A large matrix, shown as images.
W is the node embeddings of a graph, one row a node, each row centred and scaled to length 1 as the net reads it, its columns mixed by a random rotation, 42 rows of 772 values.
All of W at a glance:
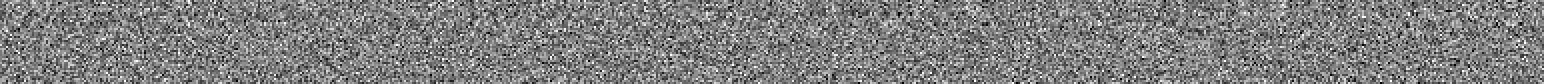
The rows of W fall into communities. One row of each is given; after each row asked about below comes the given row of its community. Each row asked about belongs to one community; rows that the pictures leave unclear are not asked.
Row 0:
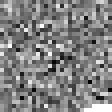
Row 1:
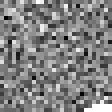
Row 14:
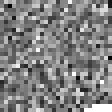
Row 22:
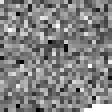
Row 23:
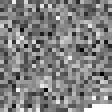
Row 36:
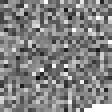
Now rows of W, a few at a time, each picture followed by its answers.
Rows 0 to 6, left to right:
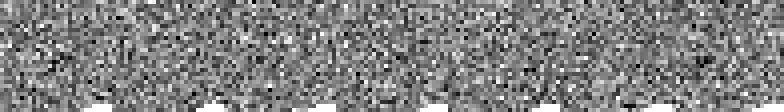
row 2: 23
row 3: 0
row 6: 23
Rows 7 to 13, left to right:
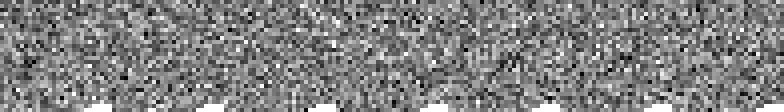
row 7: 23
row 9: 36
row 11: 0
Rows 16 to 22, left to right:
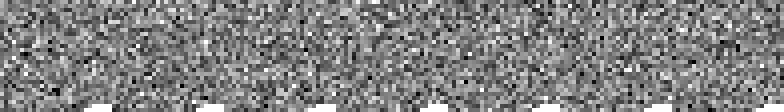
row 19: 1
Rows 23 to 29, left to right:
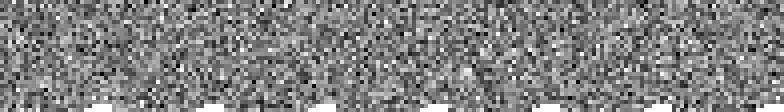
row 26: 0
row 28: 0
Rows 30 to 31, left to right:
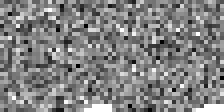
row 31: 22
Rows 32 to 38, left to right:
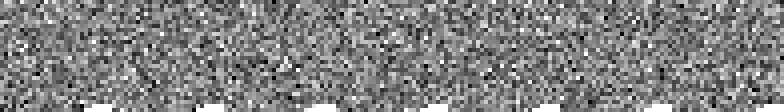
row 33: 36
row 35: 23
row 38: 14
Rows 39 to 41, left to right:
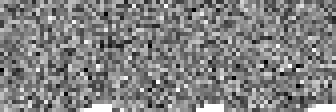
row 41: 14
